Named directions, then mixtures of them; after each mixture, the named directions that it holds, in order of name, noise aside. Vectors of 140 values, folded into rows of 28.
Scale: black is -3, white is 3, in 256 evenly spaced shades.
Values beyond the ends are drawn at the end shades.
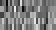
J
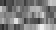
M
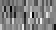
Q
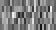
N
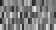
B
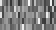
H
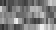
M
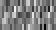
H, J, N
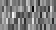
N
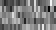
H, M, N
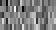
J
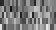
B, M, Q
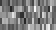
B, M, N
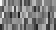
B, J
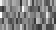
H, J, M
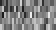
B, J, Q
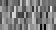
J, N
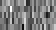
H, N, Q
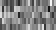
H, M, N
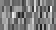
N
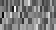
B, H, J
